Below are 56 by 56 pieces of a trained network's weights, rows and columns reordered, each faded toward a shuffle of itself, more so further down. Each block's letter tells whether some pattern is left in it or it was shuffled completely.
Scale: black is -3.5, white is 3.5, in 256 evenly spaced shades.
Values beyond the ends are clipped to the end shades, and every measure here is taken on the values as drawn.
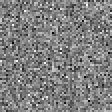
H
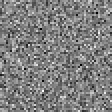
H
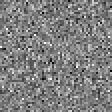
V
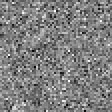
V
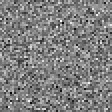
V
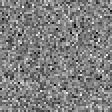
H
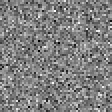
H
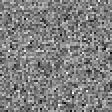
H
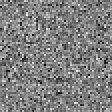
V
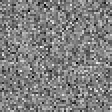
H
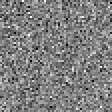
H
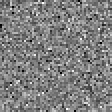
H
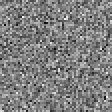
V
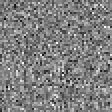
V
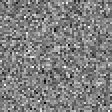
H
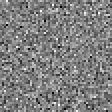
H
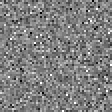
H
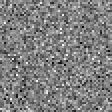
H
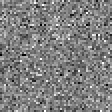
V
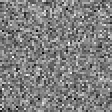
H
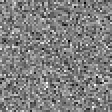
H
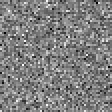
H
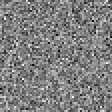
H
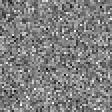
H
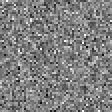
H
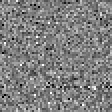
V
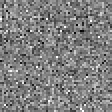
V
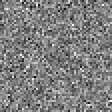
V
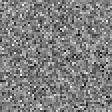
H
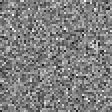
H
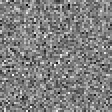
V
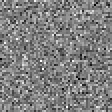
H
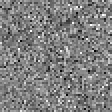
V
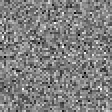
H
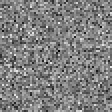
H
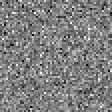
H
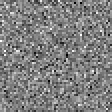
H
